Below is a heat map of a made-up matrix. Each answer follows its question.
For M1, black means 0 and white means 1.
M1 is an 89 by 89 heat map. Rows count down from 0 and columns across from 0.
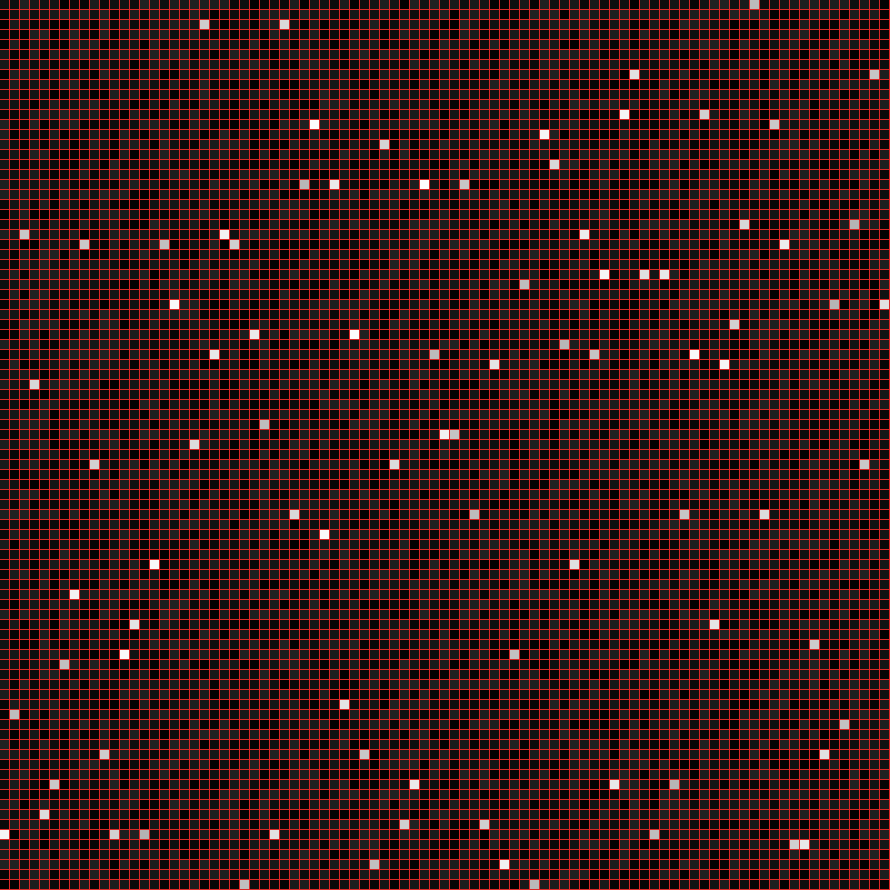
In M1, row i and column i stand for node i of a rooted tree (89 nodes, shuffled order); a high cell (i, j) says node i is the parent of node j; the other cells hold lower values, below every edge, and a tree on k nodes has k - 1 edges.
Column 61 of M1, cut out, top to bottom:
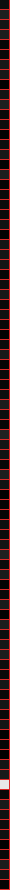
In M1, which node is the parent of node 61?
78
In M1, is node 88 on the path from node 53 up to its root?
yes
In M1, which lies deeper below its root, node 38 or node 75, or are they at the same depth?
the same depth
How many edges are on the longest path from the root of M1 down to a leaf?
8
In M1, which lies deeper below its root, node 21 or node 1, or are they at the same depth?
node 1
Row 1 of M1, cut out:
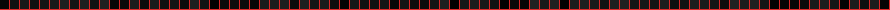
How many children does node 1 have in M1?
0
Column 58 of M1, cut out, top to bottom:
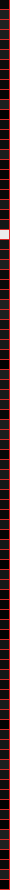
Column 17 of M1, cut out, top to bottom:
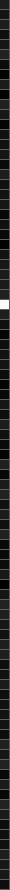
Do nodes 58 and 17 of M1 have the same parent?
no
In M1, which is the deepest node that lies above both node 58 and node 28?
23
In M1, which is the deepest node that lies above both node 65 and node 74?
30
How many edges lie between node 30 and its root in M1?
1
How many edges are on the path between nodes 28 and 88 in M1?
4
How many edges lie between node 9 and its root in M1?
2
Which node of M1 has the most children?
83
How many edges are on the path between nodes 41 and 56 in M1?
9
